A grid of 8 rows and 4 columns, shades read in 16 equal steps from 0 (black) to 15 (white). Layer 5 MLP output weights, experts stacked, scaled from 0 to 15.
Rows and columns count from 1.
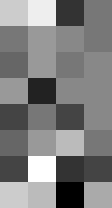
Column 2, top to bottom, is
14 9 9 2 7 9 15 11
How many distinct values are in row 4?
3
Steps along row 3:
up down up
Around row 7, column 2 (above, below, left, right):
9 11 4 3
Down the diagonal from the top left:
12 9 7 8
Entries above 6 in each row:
3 4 3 3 2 3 1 3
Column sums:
60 76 44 59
